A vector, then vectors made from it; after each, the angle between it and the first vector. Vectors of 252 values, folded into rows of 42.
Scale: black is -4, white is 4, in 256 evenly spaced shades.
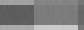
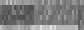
nearly parallel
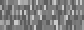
orthogonal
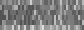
partly aligned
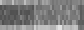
nearly parallel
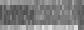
nearly parallel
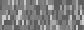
orthogonal
